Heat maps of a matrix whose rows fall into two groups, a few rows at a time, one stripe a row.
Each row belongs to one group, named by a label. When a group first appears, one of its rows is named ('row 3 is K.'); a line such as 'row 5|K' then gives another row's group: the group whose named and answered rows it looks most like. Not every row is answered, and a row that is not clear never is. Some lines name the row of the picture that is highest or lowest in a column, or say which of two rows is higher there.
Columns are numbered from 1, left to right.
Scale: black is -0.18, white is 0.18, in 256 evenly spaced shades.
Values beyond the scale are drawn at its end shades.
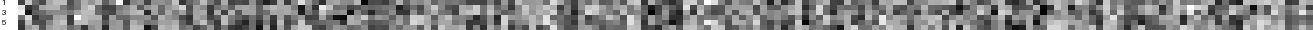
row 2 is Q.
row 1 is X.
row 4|X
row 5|X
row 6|X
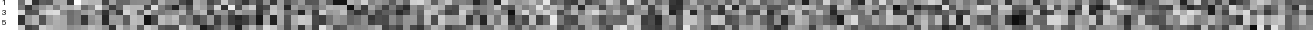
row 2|Q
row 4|X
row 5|X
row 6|Q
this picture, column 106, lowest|3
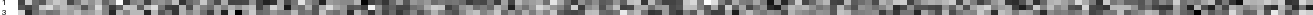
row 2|Q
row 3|Q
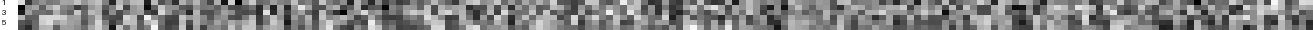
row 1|Q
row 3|X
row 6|Q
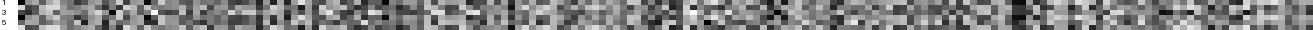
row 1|X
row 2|Q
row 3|Q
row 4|X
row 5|X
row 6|Q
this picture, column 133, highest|3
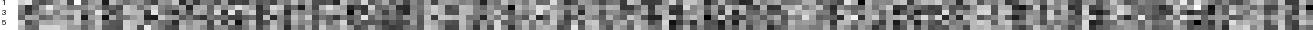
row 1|X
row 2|Q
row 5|Q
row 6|Q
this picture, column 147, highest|6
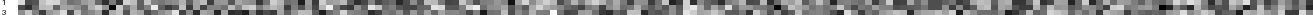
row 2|Q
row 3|X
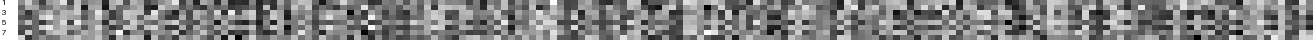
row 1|X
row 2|X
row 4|Q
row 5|X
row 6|Q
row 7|X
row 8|Q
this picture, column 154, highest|2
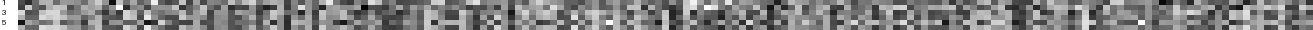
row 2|X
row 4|Q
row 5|X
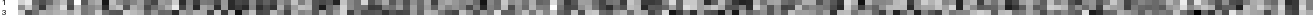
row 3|Q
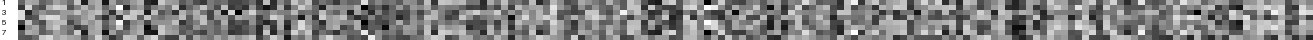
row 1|X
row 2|X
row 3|Q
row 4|Q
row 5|X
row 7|X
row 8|Q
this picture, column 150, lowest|3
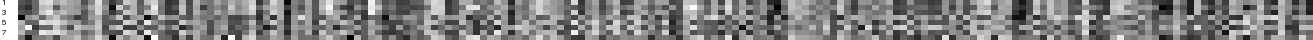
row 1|Q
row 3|Q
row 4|X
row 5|Q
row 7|Q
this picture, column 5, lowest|6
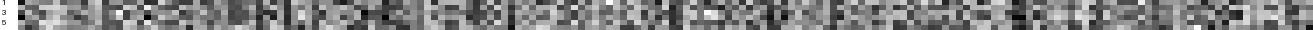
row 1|X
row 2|Q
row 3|X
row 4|X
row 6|Q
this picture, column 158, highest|6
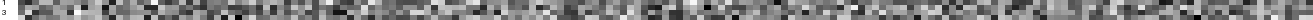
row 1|Q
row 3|X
